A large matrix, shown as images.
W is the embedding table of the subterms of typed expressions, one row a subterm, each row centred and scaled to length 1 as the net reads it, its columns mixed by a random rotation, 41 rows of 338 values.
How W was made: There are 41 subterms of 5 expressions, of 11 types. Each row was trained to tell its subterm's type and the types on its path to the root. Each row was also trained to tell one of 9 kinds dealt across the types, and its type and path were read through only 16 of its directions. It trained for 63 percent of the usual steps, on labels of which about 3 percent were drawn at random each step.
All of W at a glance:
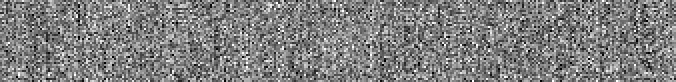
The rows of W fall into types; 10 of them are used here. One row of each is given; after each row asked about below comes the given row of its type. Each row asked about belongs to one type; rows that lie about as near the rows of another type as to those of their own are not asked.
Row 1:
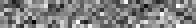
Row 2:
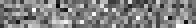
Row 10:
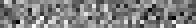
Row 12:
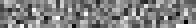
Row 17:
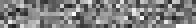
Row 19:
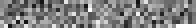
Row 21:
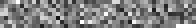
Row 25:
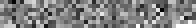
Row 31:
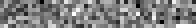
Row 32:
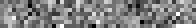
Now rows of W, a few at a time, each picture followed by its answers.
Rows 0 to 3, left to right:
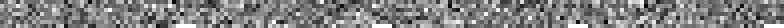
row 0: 21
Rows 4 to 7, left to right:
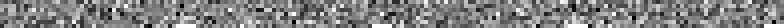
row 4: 2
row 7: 12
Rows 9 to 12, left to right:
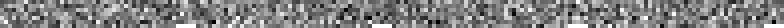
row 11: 2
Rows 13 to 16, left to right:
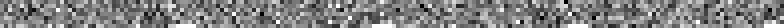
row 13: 10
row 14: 19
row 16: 31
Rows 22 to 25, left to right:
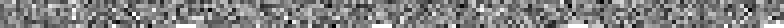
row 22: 2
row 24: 21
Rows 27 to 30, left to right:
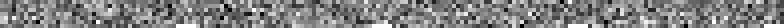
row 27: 32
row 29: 17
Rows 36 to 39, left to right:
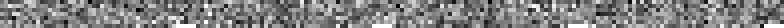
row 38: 12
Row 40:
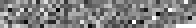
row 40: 19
